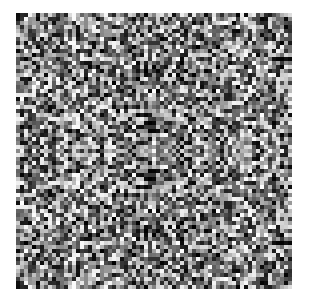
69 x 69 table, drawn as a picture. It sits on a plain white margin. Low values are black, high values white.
Stripes: none. Mirror symmetry: top to bottom. Odd rows or columns: none. Seam: none. Histogram: flat. Grain: fine.
